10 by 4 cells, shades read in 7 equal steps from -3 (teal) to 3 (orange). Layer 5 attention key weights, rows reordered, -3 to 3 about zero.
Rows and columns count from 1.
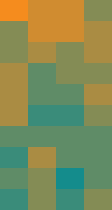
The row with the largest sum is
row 1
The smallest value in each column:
-2 -2 -3 -1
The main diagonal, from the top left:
3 2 0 0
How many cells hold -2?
5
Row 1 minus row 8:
5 1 3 1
